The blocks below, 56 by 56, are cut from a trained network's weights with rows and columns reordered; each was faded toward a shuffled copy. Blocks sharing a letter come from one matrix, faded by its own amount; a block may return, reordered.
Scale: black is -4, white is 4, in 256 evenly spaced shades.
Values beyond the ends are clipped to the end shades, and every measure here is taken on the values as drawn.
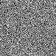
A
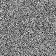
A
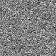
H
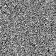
A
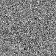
A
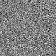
H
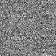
H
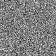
A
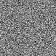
H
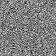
H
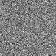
H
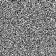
A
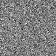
A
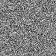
A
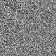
H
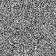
H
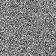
A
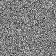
A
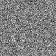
H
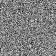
A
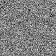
H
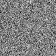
A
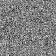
H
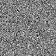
H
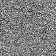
H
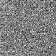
H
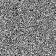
A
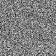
A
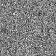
H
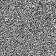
A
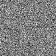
A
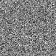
H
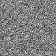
H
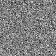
A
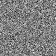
A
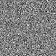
H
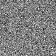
A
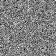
A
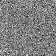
A
